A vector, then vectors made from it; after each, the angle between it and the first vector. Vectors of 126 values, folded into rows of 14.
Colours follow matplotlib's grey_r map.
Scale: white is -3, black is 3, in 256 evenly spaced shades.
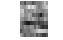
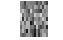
orthogonal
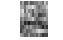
nearly parallel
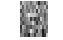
orthogonal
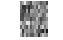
partly opposed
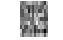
partly opposed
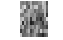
partly aligned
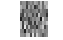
orthogonal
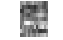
nearly opposite
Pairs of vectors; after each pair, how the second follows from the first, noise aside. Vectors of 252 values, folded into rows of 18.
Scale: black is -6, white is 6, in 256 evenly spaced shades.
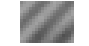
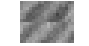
wrapped around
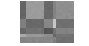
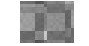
wrapped around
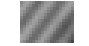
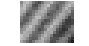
scaled up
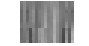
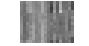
wrapped around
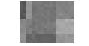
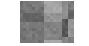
wrapped around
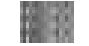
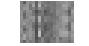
wrapped around
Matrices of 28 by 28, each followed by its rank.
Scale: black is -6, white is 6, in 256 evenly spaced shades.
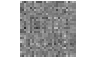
five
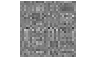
five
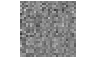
five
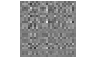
three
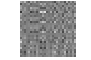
three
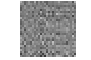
five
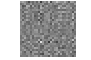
five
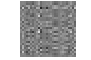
three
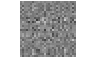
five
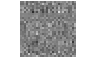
five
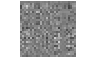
five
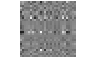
three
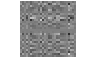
three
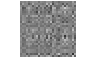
three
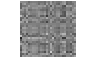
three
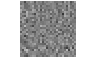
five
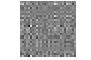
three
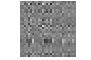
three
